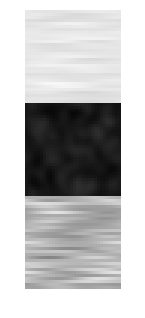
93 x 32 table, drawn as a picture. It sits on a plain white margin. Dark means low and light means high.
It is made of 3 by 1 panels. Panel 1,1: very high, streaked across, faint in contrast. Panel 2,1: very low, blotchy, faint in contrast. Panel 3,1: high, streaked across.
